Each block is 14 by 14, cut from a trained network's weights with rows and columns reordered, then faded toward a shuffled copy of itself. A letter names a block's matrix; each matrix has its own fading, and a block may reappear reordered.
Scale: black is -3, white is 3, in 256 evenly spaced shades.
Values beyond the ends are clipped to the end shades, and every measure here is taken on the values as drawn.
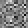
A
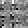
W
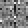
W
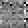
W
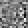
A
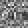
A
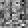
A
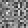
A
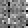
W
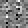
W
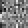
A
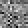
A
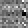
W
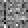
W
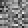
A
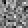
A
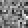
A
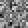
A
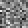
A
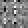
W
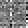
W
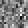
A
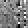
W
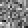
A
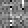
W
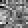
A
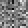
A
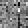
W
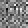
A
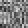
A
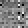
W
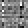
W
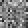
A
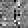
W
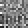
A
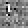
W
